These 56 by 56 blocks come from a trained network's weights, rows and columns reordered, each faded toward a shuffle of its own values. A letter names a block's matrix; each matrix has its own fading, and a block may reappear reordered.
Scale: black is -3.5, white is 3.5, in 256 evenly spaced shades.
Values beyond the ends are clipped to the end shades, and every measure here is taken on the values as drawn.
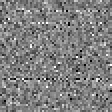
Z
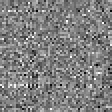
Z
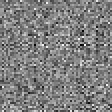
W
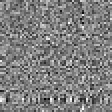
W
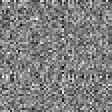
W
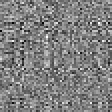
W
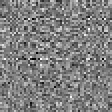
W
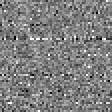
Z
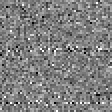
Z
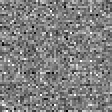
Z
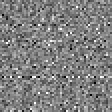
Z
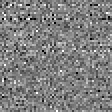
Z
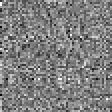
W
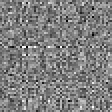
W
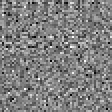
Z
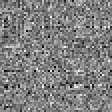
Z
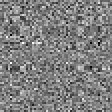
W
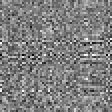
W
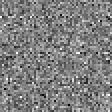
Z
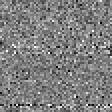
Z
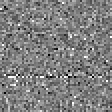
Z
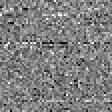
Z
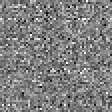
Z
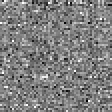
Z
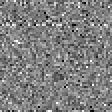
Z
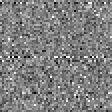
Z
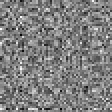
W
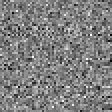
Z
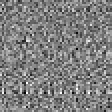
W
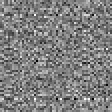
W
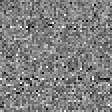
Z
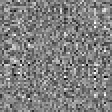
W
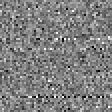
Z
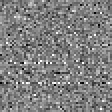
Z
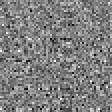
Z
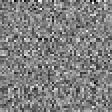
W
